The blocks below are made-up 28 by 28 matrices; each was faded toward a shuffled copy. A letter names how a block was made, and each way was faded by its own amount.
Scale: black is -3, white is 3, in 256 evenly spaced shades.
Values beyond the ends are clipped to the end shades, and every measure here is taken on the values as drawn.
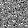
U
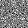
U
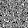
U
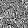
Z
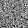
U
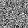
Z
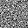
U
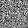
U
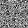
U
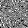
U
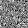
U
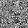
Z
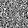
Z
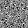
U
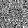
Z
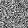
Z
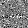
U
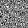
Z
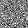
U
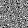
Z
